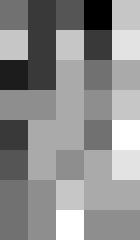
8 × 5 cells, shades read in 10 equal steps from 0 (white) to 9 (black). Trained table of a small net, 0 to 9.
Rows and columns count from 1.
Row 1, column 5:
2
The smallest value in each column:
2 3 0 3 0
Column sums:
42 39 23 40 16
